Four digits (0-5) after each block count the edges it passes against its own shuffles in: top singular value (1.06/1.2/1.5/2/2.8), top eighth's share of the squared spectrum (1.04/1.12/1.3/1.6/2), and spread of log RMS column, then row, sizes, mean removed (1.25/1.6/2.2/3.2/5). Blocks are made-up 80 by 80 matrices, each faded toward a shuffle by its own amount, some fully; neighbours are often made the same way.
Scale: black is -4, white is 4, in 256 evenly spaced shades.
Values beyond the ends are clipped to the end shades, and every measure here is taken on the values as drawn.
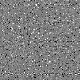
3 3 0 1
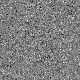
0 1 0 0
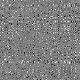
4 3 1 2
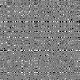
5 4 2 3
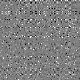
4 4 2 3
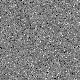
0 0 0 0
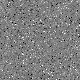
0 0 0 0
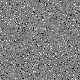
3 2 0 1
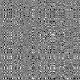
5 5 3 3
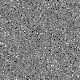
1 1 0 0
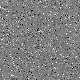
2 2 0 0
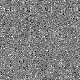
3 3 1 1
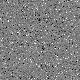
0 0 0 0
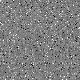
3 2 0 1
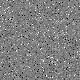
1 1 0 0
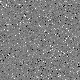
0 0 0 0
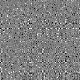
4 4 2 3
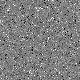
0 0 0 0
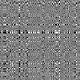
5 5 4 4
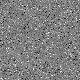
1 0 0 0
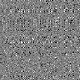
4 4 2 3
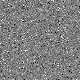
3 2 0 0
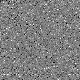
3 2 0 1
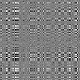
5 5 4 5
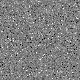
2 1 0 1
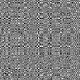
5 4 3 3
